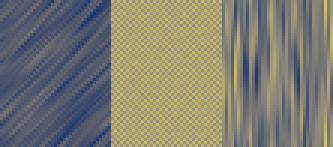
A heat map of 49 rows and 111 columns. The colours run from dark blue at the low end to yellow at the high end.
The table splits into one row of 3 panels. Panel 1,1: low, slanting up to the right. Panel 1,2: high, checkered. Panel 1,3: middling, streaked downward, strong in contrast.
